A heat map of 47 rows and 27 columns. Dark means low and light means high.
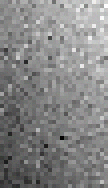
Ninth with the highest average: top right. Average level on the scale: 50%. Odd rows or columns: none. Mirror symmetry: none. Slope: up to the top right.
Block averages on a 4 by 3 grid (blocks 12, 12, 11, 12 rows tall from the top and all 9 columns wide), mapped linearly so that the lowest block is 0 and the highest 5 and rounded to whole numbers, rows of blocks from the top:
345
234
123
012
